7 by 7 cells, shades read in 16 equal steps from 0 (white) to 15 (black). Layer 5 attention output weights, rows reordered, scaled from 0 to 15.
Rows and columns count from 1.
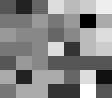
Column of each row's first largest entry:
2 6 4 5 1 7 4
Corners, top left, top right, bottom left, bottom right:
10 1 8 10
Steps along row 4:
same down down up down down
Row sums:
42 56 42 44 63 53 52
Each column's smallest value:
5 5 5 2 4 0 1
